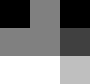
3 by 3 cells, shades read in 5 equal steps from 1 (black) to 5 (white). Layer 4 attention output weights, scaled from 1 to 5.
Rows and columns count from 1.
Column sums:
9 11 7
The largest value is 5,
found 2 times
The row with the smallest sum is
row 1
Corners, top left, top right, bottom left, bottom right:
1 1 5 4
